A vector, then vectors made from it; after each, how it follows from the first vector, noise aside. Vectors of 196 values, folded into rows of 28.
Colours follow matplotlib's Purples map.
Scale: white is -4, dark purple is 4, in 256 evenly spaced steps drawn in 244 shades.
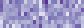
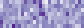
negated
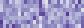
negated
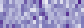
negated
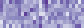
copied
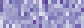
copied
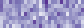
copied
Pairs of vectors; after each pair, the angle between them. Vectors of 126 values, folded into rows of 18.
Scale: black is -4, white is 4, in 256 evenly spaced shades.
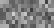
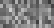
orthogonal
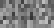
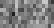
partly aligned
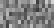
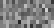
partly opposed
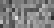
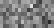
orthogonal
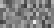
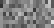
partly opposed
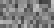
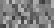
partly aligned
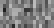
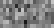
orthogonal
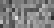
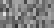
orthogonal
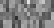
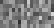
partly aligned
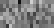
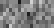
nearly parallel
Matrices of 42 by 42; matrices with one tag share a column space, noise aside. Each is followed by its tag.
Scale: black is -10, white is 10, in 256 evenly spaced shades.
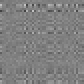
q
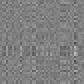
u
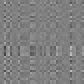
u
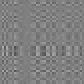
u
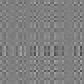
u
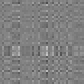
u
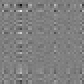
q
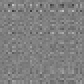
q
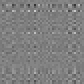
q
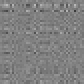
q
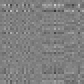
q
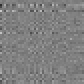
q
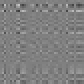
q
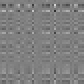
q
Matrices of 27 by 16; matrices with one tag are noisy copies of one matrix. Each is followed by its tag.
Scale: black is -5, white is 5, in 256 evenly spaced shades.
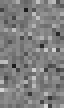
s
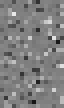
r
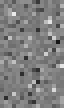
r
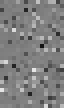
s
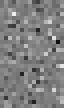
r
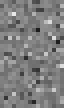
r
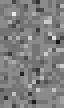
r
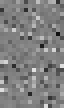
s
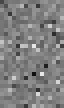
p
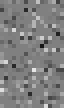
s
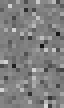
s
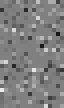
s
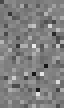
p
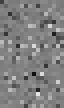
p
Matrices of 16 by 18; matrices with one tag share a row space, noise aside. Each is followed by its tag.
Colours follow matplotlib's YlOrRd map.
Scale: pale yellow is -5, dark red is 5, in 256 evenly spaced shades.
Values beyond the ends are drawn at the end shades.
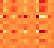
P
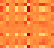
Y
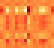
Y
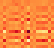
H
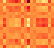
H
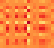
Y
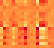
P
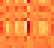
Y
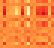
H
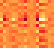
P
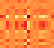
Y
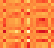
H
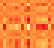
H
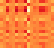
Y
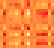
H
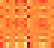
Y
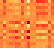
H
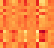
P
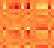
H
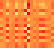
Y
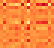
H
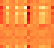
Y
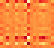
Y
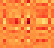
H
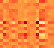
P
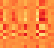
P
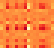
Y
